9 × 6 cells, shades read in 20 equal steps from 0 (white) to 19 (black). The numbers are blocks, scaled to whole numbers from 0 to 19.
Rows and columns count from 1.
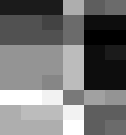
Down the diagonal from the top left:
17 13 13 5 18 18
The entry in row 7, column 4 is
10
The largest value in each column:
17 17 17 11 19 19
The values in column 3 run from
1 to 17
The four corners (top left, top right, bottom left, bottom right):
17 11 6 11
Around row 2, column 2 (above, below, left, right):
17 13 13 14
